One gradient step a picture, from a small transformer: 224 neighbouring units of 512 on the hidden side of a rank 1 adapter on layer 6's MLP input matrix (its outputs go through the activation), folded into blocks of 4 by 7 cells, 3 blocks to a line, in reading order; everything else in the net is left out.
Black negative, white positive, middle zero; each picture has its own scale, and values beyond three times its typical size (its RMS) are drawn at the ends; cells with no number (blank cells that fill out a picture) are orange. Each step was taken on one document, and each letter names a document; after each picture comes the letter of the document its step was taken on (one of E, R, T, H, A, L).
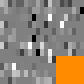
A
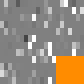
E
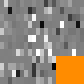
A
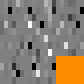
A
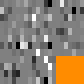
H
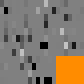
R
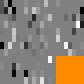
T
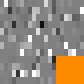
A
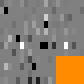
R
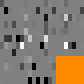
R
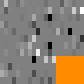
E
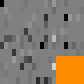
R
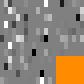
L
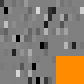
R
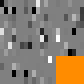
T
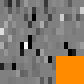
A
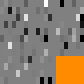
L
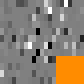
E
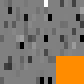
L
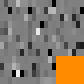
A
